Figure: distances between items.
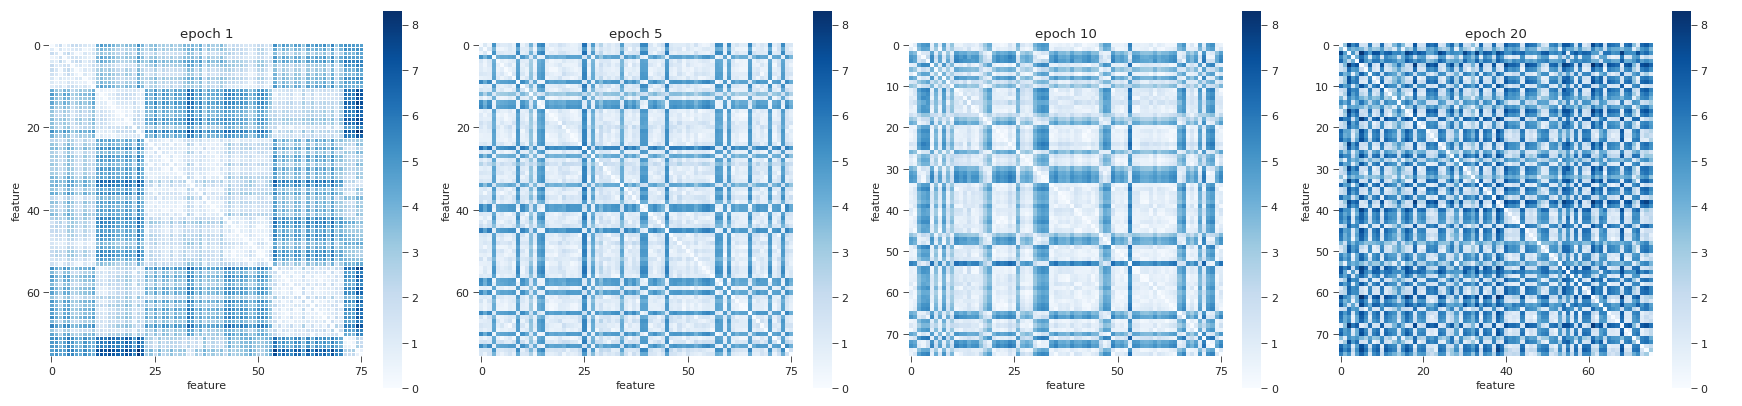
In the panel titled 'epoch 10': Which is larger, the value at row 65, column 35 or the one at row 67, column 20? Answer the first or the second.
the first
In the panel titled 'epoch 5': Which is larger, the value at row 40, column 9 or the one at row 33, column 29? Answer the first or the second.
the second
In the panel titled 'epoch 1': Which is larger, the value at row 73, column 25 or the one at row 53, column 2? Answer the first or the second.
the first
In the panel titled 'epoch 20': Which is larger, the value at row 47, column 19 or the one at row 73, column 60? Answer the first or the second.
the second
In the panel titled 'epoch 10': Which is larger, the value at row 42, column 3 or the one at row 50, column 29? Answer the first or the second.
the first
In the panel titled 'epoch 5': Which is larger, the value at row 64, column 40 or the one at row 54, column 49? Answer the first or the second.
the first
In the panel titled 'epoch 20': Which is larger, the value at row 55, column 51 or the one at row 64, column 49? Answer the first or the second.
the first
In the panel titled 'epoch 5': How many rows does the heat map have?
76
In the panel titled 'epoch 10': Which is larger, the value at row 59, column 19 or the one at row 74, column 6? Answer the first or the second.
the first
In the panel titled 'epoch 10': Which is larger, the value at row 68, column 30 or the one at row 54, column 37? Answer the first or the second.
the first
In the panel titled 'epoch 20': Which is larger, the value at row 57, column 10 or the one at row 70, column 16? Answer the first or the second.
the second
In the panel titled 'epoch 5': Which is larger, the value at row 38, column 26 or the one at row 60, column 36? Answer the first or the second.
the second
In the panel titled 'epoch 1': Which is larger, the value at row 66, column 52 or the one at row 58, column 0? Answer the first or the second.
the first
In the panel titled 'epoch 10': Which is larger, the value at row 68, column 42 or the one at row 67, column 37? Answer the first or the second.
the first
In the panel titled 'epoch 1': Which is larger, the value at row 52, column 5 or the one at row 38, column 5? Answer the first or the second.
the second
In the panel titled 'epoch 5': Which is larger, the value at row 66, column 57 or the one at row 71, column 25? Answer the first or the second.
the second
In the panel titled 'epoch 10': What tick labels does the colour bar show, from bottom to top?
0, 1, 2, 3, 4, 5, 6, 7, 8
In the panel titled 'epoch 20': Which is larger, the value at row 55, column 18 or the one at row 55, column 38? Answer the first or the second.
the second
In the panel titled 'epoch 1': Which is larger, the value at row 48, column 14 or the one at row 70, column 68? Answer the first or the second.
the first
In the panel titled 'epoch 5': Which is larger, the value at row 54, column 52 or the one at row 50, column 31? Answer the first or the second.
the first
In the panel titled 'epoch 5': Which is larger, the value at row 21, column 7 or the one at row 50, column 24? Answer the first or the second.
the first
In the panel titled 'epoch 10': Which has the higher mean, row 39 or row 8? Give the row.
8
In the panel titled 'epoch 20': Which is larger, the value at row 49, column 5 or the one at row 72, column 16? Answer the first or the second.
the first
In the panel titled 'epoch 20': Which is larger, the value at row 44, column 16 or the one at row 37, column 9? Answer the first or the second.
the second
